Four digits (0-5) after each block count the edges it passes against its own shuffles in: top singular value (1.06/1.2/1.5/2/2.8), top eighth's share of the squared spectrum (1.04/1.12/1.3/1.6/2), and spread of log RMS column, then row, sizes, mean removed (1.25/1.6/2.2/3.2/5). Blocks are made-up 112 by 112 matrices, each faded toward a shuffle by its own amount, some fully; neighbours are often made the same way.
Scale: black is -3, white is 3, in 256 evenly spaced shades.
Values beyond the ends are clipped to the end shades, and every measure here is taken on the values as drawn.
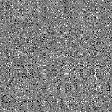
4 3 2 2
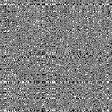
5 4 3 3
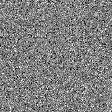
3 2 0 1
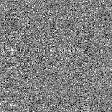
3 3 1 1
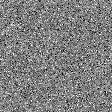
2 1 0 0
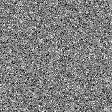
2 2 0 0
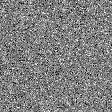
0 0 0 0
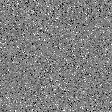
0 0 0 0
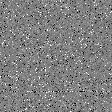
1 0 0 1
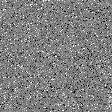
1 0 0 1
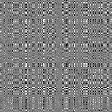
5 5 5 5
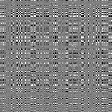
5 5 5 5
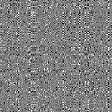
5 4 3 3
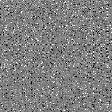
4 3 2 2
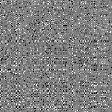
5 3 3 3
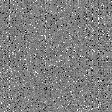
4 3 2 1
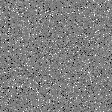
2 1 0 0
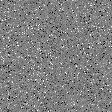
1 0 0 0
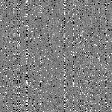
4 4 3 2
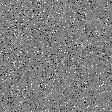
0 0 0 0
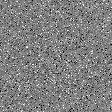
1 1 0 0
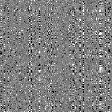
4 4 4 2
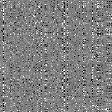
4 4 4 2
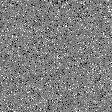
2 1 0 0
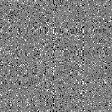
4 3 3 2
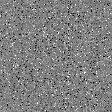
2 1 1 0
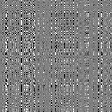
5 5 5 3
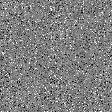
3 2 1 0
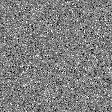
0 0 0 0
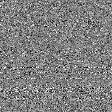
1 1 0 3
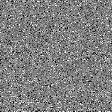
3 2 0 2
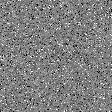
1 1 0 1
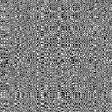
5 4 4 3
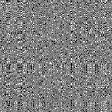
5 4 3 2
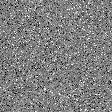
2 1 0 0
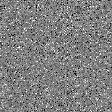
4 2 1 1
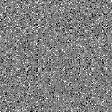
4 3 2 2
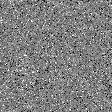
1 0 0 0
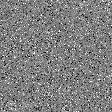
2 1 0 0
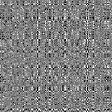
5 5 4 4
